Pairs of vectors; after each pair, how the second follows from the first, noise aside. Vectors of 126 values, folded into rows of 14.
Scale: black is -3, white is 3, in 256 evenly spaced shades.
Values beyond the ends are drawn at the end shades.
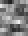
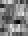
negated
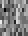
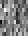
negated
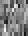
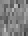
shrunk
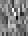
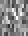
sign-scrambled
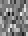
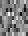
negated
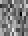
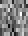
negated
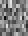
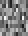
negated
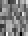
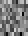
sign-scrambled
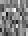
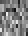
negated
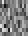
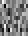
sign-scrambled
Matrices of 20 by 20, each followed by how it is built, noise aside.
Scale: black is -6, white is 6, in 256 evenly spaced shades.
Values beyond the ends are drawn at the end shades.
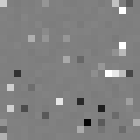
sparse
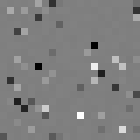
sparse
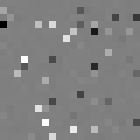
sparse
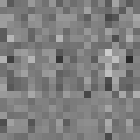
low rank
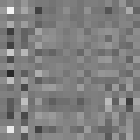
low rank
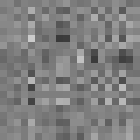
low rank
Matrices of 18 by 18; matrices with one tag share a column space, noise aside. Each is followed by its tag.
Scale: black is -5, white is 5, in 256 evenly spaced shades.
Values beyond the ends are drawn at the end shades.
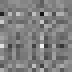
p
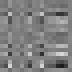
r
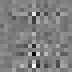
r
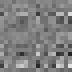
r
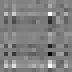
r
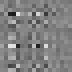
p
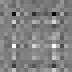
p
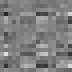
r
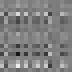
r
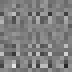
r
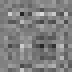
p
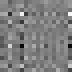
p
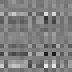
r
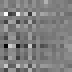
p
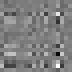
r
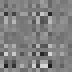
r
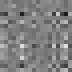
p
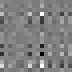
r
